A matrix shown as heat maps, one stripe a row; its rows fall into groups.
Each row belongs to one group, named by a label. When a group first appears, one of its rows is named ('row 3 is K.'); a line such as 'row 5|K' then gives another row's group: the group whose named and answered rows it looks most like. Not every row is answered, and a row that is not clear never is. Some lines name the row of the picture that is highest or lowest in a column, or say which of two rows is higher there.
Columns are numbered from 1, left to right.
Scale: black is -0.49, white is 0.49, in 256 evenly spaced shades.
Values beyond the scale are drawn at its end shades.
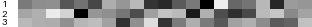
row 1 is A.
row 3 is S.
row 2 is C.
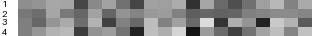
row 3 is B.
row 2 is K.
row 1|C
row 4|C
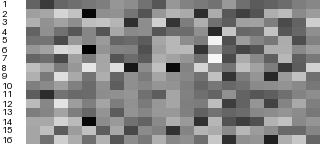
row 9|B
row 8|S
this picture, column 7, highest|8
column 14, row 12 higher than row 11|Yes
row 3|S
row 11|K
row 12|B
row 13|K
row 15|S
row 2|C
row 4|A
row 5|B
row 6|C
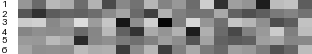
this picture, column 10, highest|3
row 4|C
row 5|C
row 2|K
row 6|S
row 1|B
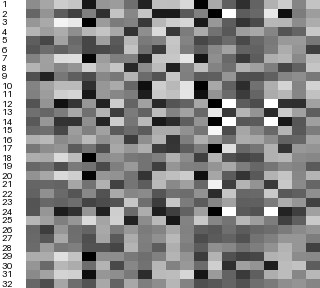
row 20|C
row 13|B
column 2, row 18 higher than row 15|Yes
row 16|S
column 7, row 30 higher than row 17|No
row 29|C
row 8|S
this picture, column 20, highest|30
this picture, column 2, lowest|9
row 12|A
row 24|A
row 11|C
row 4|S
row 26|K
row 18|C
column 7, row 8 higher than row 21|Yes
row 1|C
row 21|B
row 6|K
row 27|K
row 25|S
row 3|C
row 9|K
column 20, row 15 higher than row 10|No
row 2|A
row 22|A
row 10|C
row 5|K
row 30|B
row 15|B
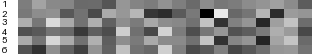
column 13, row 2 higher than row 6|Yes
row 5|B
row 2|A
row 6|K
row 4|K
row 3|B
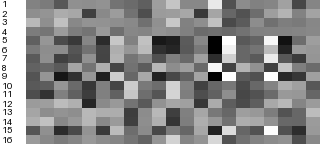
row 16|B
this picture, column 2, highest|14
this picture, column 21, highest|13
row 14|S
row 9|A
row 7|A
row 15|A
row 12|C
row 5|A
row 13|S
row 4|K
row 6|A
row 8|B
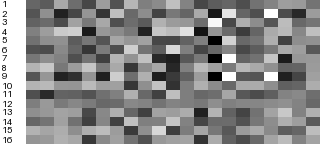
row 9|A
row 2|A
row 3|B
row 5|A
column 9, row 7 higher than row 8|Yes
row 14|K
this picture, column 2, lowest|11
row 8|S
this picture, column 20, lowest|2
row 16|C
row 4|C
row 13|C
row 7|A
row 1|K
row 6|K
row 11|K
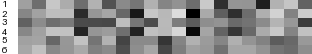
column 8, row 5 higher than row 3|No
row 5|S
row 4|C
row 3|K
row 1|B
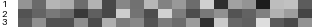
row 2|K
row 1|B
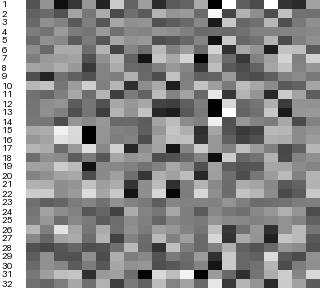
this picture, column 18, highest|1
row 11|B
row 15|C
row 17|S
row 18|A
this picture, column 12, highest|31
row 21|S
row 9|K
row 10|S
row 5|A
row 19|C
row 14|B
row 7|C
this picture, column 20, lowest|1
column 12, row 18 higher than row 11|No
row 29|A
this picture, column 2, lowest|9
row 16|C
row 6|B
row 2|B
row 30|A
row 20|C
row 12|A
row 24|K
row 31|C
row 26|B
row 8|C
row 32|B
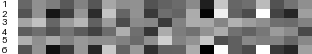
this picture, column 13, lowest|4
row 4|K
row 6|A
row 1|A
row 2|A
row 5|B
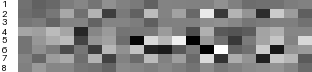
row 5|C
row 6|A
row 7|B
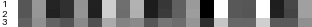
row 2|A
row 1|A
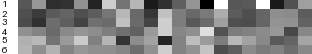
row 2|K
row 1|A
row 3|K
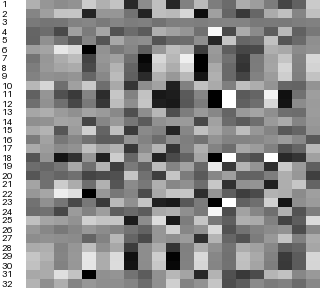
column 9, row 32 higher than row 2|Yes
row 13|S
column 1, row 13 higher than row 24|Yes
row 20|K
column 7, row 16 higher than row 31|No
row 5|A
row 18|A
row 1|S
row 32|B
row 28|S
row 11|A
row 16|K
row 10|S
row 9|C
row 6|C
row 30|S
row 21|B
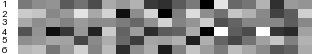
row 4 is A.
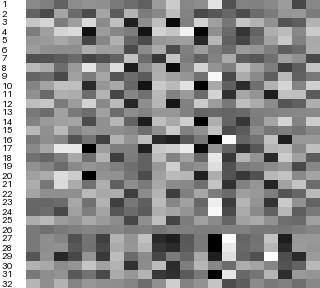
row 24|B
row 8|S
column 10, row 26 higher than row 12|No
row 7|K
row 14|C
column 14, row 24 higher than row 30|Yes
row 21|B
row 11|B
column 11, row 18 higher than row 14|No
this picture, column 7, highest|8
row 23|B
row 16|A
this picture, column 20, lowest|29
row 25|S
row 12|S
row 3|S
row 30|S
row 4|C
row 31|A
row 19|B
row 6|S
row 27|A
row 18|B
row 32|B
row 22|S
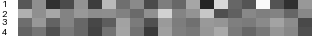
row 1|A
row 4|K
